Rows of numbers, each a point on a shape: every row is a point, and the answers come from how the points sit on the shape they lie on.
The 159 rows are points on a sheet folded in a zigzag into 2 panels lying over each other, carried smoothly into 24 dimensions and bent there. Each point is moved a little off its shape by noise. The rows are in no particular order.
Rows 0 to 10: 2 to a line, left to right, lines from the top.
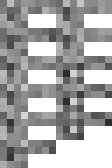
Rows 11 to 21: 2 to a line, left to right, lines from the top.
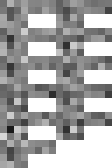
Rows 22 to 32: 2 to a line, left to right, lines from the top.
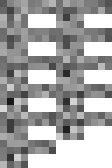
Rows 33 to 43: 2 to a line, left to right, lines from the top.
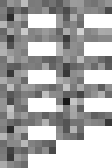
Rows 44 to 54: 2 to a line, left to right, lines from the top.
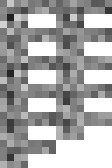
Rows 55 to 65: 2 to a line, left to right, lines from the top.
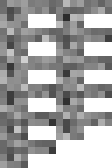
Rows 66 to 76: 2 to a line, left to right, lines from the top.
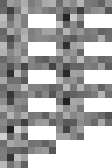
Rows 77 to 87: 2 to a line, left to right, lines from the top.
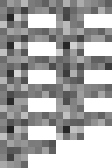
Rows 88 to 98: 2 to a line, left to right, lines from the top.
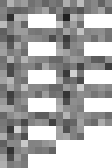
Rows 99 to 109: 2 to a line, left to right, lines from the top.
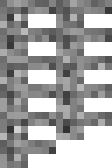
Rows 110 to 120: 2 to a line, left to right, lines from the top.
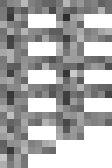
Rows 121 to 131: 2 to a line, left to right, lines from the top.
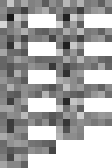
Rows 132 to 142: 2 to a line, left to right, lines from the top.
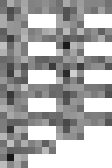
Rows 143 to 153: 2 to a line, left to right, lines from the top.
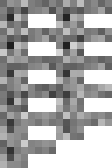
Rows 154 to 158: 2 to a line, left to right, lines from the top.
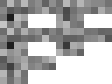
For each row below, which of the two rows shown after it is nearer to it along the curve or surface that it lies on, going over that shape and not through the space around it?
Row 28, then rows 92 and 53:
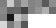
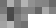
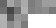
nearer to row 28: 92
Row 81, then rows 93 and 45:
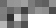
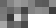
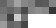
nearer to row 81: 93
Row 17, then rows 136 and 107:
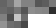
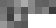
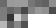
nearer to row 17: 107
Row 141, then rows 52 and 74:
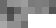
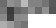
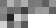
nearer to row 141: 74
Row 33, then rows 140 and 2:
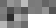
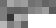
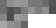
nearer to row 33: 140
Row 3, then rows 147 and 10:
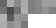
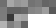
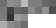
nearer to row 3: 147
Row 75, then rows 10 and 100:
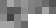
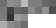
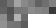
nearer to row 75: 100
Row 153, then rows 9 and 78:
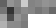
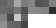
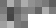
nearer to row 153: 78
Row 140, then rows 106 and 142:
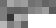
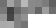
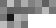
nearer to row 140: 142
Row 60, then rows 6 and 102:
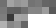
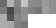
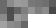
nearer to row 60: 102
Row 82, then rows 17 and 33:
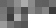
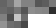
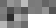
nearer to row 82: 33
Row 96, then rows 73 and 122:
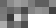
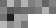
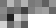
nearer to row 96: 122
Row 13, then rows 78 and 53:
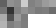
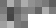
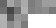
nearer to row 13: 78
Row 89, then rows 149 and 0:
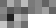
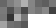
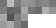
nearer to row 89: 149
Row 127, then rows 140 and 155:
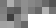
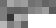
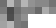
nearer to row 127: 140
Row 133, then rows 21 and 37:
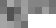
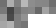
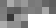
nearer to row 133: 37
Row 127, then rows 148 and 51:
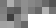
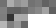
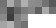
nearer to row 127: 148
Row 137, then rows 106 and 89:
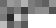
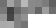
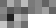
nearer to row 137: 89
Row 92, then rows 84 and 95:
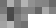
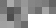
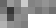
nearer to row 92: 95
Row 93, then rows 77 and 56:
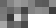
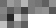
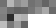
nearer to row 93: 77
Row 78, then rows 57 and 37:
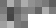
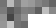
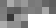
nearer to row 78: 57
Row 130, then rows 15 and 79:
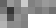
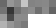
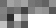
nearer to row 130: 15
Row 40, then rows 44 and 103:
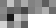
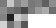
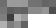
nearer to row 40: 44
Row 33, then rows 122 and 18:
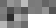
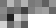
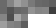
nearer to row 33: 122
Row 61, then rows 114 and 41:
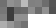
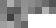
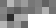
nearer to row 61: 41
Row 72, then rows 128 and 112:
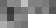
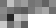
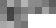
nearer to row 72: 112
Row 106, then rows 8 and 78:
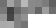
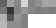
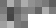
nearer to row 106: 78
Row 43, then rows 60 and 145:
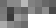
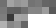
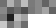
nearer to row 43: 145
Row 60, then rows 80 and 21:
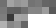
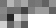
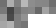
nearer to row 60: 80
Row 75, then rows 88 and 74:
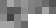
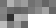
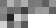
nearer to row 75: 88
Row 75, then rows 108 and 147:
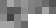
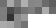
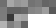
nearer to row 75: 147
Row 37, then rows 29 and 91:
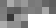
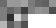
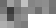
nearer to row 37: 29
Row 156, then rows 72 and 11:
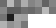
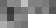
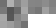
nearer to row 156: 72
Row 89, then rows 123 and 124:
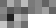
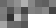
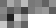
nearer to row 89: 124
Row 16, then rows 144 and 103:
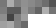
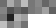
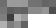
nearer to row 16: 103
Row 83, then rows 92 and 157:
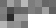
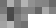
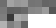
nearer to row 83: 92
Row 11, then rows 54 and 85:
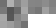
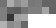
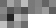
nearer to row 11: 54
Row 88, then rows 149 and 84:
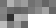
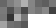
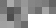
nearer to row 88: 84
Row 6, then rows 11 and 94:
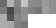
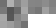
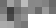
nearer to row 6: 94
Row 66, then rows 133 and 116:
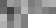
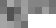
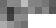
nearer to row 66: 133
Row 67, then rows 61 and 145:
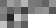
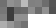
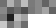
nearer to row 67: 145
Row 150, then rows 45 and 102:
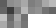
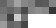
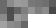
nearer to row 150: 102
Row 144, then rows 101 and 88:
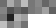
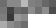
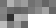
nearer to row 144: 101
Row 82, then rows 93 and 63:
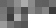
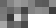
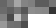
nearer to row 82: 93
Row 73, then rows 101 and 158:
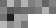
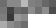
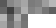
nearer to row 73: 101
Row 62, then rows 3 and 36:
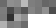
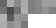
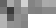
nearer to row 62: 36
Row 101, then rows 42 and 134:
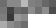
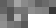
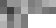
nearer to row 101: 42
